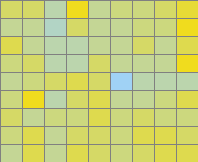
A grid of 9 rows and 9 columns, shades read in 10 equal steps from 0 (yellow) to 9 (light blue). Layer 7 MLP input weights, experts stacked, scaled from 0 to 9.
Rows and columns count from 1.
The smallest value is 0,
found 4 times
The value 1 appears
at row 1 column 9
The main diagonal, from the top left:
3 5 6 6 3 5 3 2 2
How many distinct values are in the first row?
6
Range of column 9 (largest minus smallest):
6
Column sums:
35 29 48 29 31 45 35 35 20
